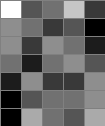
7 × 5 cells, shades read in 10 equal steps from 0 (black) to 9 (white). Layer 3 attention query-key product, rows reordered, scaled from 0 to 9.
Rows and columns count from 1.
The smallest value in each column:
0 1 2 2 0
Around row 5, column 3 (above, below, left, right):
4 4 5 2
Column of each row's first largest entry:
1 1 1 4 2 5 2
